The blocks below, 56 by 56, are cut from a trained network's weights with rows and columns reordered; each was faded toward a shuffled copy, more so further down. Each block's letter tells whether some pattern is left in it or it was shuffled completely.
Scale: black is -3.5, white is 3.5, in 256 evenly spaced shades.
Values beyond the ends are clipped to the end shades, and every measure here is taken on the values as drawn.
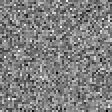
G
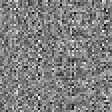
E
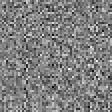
E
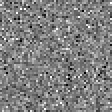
G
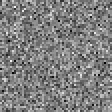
G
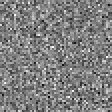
G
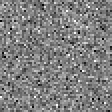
G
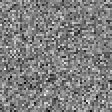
G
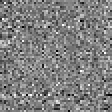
E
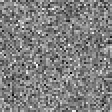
G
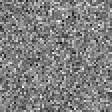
G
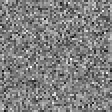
G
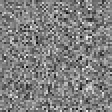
E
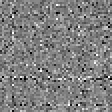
E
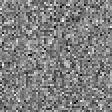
E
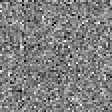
E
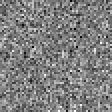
E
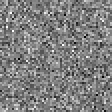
G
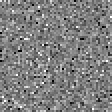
G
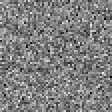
G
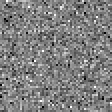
G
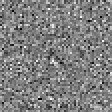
E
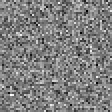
G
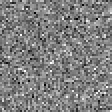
G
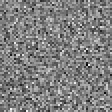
E
